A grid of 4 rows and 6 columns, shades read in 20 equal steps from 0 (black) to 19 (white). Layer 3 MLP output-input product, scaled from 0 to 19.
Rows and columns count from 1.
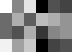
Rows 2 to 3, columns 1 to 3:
8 13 7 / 8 6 13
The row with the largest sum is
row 2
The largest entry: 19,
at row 1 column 1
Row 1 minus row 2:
11 -3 10 -14 -7 -6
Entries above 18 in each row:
1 0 0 0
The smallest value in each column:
8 6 7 0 5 5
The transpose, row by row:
19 8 8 18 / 10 13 6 12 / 17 7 13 15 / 0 14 4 0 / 6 13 10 5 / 5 11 11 6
